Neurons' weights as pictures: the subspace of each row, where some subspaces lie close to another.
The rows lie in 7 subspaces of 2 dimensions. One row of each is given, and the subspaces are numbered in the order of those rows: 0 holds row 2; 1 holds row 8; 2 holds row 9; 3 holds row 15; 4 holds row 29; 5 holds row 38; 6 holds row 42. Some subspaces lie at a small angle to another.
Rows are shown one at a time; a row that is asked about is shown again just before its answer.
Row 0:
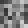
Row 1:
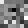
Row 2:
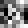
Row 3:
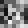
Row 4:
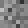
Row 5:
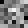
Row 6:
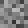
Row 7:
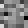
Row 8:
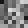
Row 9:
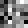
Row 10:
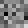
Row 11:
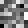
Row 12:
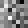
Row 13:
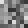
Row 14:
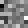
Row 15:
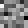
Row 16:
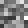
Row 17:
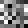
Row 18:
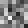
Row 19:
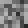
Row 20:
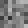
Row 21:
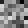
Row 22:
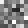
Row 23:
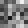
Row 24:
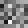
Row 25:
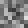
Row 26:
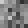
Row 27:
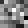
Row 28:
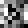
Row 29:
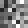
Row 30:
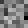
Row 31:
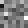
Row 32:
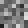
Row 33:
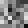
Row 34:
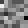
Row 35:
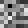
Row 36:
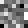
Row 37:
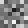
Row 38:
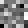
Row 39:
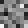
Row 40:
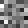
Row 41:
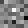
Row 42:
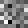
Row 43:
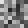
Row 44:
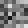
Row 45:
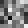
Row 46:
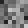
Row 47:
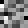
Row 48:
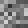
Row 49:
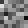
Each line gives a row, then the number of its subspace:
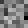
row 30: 0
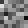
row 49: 6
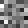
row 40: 6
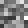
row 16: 0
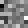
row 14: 6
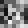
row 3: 0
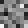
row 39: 5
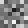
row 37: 4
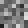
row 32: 5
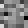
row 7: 3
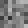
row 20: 2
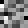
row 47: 6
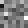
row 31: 3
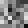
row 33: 2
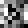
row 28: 0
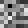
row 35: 3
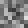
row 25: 2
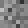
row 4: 4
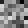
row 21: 0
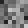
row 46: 1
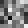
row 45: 2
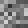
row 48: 3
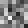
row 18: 2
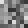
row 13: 1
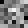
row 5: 1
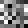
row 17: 6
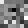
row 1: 1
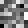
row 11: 5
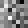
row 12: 4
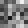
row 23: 0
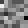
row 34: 6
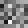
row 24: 6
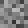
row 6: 4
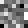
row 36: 5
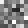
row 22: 4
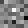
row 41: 1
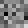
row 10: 3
